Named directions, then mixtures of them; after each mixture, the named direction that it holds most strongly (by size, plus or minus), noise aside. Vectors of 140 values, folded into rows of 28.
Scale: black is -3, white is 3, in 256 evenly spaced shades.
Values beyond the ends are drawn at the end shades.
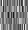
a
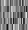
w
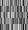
a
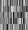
w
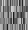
w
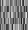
w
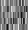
w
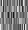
a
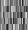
w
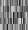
w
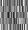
a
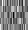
a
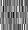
a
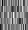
a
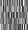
a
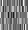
a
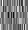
a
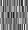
a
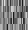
w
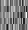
w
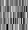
w
